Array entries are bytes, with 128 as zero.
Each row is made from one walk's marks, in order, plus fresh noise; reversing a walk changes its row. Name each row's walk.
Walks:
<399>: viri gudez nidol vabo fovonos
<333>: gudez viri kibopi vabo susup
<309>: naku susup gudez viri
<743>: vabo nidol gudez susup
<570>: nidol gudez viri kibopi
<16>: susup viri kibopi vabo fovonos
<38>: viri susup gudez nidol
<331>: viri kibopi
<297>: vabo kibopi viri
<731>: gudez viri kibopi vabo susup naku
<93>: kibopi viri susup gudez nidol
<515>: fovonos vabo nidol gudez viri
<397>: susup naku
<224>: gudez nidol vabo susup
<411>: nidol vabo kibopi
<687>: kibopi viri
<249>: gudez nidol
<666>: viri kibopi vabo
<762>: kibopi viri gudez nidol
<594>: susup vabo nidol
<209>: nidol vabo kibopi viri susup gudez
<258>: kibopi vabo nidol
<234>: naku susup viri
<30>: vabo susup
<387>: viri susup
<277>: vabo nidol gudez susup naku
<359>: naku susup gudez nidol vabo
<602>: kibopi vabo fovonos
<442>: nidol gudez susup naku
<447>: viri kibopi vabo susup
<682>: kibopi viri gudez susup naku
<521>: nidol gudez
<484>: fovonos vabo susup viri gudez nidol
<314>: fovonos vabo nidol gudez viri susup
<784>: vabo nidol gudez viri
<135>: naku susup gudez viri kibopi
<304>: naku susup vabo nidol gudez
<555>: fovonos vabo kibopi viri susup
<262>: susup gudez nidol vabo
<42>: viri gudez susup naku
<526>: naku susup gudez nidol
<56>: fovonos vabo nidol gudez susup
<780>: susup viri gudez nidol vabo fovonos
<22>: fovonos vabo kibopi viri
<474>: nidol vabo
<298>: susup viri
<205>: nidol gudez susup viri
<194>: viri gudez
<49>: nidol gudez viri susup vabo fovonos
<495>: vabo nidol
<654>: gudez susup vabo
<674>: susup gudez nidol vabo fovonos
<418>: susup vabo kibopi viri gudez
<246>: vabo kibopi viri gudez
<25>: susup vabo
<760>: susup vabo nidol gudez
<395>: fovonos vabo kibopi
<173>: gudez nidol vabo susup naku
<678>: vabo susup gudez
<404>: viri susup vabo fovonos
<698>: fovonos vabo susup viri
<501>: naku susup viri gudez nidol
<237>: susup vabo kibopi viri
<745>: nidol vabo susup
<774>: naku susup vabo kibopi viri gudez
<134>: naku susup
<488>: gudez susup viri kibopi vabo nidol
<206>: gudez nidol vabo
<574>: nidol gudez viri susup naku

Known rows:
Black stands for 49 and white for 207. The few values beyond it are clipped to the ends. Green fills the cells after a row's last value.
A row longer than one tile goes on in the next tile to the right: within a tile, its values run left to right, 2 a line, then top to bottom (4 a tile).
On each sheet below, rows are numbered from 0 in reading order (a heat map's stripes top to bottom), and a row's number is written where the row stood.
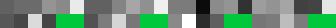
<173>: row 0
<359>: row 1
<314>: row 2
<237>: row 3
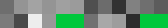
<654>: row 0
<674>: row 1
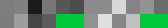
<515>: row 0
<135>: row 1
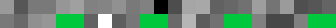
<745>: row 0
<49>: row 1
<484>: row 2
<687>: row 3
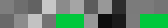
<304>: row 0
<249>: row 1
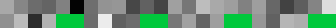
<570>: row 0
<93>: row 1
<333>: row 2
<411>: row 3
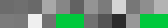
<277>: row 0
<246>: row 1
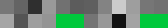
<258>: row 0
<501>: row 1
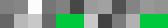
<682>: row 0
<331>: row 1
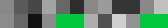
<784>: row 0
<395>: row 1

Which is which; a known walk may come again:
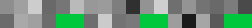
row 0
<418>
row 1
<555>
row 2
<397>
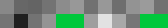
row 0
<474>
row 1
<404>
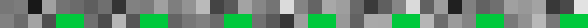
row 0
<760>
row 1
<262>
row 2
<698>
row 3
<234>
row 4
<411>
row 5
<594>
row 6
<237>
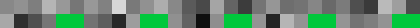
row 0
<194>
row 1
<246>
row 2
<784>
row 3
<25>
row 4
<743>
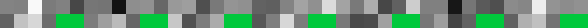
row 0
<682>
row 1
<56>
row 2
<331>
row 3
<359>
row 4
<297>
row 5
<515>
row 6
<731>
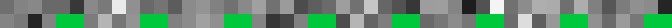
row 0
<762>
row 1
<309>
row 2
<526>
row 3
<687>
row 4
<205>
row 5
<22>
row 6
<488>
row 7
<602>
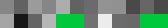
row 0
<30>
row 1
<93>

